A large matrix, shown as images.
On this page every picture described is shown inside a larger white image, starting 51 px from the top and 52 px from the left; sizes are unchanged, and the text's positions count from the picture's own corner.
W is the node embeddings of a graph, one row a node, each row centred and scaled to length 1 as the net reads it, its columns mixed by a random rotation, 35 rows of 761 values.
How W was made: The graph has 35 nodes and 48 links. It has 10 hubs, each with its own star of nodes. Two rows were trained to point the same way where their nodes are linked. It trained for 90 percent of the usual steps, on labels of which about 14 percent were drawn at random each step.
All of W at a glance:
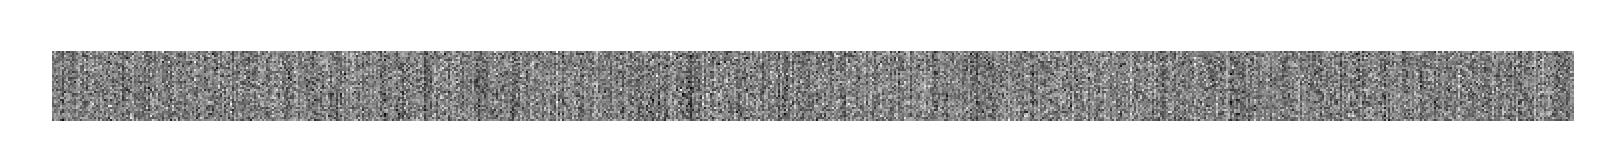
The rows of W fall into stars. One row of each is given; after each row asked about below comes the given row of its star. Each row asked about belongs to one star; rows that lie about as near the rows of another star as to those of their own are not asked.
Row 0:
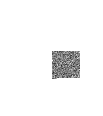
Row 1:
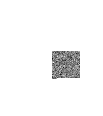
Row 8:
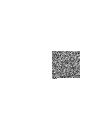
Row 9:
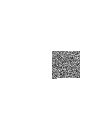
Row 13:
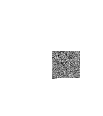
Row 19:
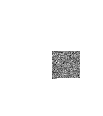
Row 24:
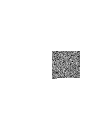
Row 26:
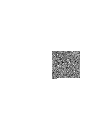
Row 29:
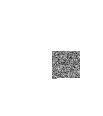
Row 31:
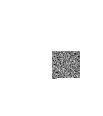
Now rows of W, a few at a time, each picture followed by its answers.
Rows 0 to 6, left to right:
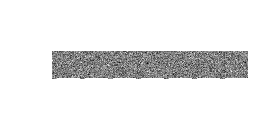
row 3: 19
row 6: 26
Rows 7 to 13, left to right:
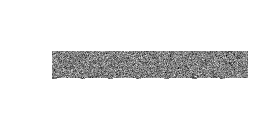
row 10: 13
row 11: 0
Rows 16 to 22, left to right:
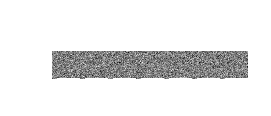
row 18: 29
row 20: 9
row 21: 24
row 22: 1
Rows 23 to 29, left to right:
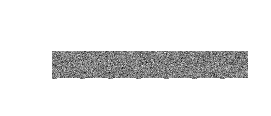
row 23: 8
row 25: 0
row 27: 29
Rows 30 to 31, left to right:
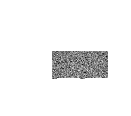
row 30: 26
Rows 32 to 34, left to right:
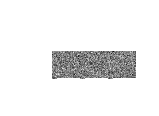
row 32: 31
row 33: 19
